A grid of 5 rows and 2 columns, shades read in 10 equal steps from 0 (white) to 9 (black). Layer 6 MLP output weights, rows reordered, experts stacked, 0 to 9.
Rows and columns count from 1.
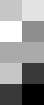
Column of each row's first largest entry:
1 2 1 2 2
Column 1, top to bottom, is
2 0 3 2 7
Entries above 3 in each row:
0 1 0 1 2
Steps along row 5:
up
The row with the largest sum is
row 5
